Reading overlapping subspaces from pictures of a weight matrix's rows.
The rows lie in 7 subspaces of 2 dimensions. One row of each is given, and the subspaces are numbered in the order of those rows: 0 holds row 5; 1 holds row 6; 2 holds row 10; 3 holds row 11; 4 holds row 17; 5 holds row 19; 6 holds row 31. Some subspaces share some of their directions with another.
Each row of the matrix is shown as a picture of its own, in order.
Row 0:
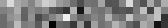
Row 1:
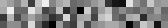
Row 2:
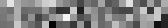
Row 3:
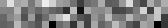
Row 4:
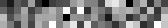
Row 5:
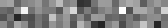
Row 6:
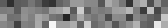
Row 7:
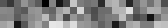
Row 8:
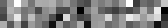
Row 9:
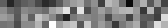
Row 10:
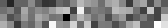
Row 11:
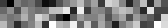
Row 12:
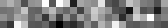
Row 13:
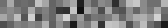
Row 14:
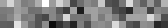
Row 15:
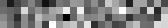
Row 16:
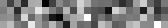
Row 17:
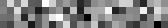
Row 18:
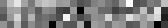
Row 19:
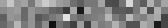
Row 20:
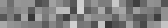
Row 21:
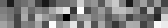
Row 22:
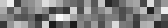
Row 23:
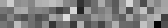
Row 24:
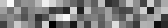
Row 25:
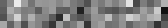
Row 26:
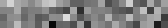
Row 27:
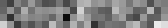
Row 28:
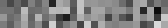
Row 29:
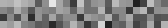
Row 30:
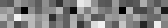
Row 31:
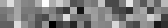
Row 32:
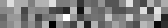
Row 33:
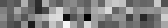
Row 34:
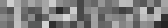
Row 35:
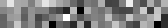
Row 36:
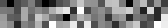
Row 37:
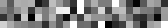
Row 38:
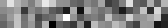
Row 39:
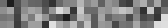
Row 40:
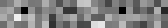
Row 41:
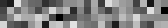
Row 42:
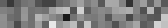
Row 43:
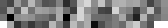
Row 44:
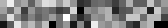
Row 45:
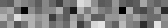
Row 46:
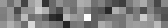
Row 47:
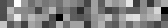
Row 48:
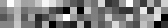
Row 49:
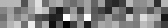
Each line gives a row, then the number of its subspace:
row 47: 3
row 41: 3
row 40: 0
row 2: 5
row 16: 4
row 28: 6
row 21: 1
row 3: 4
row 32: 6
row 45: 0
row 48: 2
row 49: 4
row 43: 2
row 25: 3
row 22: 3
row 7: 6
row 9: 2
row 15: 0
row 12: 6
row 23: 0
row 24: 3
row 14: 6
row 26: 1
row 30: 0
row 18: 3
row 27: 2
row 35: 5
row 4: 5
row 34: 5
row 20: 1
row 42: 4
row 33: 4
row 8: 3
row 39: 5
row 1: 5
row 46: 4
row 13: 1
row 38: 0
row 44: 2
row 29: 1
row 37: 1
